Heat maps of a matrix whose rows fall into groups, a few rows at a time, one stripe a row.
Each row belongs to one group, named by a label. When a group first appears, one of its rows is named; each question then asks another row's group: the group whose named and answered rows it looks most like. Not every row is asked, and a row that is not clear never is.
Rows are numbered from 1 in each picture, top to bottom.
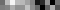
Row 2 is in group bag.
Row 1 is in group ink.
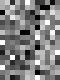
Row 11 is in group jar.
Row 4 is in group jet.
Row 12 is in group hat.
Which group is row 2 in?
bag
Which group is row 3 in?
jar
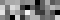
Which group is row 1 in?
ink
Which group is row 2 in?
jet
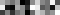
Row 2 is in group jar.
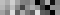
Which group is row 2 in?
bag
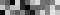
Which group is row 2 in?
jet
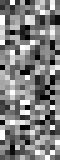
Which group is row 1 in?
hat
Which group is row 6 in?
jet
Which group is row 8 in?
jet
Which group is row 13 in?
ink
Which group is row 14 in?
jar
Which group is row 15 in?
jet
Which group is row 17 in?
ink
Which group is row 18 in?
bag
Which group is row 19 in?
ink
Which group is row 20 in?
bag
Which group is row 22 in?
hat
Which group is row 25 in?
ink
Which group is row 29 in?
jar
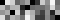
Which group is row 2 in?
jet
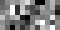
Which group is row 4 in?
jet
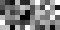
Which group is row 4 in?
jet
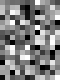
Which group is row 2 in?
jet
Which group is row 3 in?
jet
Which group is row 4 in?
jar
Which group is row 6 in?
bag
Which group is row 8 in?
hat
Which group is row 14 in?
bag
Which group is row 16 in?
jar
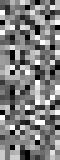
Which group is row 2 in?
hat
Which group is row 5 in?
jar
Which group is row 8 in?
jar
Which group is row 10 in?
ink
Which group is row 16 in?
ink
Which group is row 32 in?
jet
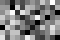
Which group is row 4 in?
bag
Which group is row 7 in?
jet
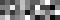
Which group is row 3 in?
jar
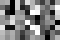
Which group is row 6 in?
jar
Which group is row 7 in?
bag
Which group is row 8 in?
bag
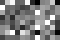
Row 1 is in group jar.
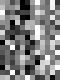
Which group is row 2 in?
jet
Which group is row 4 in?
jet
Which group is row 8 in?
jar
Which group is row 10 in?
hat
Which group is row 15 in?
hat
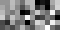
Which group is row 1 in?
bag
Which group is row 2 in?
bag
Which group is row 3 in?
jet
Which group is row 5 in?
hat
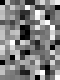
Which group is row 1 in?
jar
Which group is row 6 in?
jet
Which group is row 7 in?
jet
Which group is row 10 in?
ink
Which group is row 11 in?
jet
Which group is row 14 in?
bag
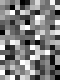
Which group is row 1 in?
jet
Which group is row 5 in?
jar
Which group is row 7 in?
jar
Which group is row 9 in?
jet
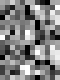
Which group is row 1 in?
bag
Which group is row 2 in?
jar
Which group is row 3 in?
hat
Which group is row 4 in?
jar
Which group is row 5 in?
bag
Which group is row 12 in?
jar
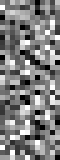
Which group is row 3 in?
ink
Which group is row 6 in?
jet
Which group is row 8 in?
jar
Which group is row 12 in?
jar
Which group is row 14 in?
bag
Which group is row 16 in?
ink
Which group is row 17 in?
jet
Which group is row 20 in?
jet
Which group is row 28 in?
jet
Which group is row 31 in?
hat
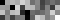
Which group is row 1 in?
ink
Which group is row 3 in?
jet
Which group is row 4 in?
jar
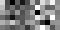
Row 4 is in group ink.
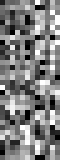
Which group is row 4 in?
jar
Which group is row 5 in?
jar
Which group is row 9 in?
jar
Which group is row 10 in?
hat
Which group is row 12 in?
hat
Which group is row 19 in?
jar
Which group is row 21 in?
ink
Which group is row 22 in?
ink
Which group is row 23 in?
hat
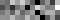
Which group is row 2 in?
jar
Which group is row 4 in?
bag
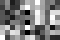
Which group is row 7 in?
jet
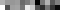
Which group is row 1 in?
ink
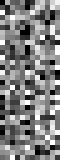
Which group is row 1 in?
jar
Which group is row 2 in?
hat
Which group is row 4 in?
ink
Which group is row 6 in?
hat
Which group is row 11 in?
jar
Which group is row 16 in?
bag
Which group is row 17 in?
jar
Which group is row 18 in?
hat
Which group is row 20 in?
jar
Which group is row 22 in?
jar
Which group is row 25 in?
jet
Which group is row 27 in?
jar
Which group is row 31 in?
bag
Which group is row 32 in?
hat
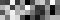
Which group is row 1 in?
hat
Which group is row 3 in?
ink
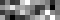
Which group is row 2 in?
ink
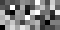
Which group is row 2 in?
hat
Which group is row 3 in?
jar
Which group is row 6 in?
ink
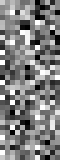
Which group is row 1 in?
ink
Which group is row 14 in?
hat
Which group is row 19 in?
hat
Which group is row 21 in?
hat
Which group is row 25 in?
jet
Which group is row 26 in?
hat
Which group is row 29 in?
bag
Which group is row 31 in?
ink
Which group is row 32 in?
bag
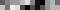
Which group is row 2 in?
jet
